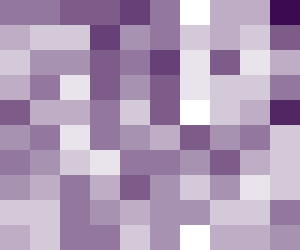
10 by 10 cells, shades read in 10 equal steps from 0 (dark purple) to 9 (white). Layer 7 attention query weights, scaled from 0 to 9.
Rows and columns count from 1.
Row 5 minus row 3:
-4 1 1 1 3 1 1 4 -2 -5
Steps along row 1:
same down same down up up down same down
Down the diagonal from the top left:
4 7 5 3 7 6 5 5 7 5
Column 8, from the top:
6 6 3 7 7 5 3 5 7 6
